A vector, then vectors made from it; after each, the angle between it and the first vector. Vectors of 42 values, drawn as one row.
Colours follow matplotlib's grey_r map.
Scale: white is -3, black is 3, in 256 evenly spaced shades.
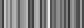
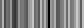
nearly opposite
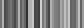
nearly opposite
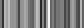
nearly parallel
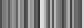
partly opposed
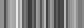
orthogonal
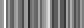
partly aligned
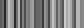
partly opposed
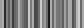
nearly opposite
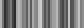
partly opposed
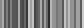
nearly opposite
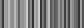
nearly parallel
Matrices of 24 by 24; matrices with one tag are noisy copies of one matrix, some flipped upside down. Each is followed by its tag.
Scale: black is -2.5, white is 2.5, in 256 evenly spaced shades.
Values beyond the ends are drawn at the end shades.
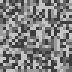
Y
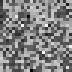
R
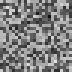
Y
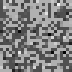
R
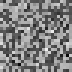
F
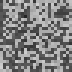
R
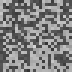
R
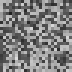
R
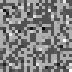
Y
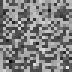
R
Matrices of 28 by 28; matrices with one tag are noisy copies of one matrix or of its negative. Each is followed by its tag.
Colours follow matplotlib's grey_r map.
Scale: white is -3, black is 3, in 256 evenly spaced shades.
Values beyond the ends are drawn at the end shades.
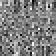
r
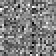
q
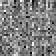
r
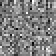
r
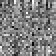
r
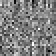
r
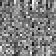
r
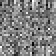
r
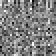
r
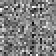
q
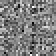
q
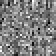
r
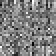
r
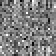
r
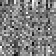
r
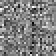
q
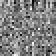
r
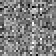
q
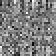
r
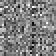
q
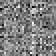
q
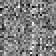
q
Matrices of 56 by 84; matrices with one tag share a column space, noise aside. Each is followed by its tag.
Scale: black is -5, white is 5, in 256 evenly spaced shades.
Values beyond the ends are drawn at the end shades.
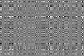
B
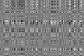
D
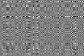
B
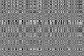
D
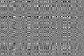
B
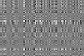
D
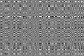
B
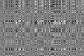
D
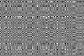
B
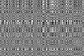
D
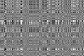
D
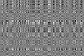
D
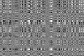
D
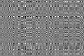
B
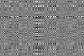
B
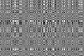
D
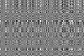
D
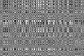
D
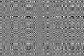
B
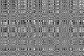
D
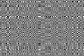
B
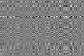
B
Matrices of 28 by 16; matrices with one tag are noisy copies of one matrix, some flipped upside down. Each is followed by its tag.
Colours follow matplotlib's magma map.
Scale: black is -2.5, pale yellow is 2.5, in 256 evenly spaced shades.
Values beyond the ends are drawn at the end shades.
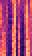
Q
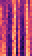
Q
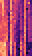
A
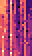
A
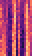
Q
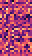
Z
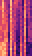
A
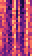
Q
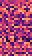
Z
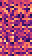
Z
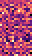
Z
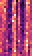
Q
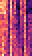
A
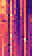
A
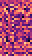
Z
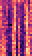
Q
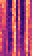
Q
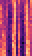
Q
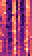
Q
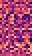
Z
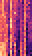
A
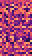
Z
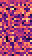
Z
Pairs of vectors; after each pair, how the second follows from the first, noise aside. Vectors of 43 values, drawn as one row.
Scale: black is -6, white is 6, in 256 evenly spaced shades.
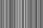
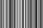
scaled up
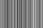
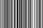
scaled up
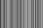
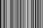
scaled up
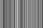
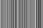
shuffled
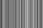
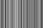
reversed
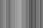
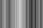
scaled up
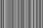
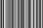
scaled up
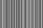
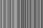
sign-scrambled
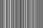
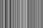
sign-scrambled
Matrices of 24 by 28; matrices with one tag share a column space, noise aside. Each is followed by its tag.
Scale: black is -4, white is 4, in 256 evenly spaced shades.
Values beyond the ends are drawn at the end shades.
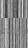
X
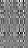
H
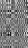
H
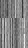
X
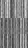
X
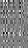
H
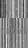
X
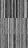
X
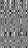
H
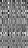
H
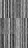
X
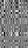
H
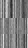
X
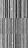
X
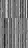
X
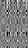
H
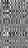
H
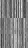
X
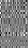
H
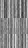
X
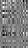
H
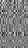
H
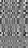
H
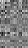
H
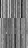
X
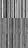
X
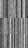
X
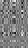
H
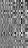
H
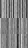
X
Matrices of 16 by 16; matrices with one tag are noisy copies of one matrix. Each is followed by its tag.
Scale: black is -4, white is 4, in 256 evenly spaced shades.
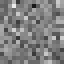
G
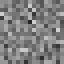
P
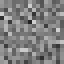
P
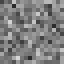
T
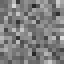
G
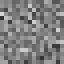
P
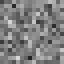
T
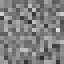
P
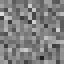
P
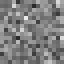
G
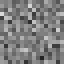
P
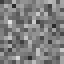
T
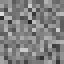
P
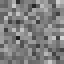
G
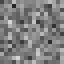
T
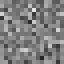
P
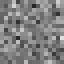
G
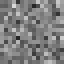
G
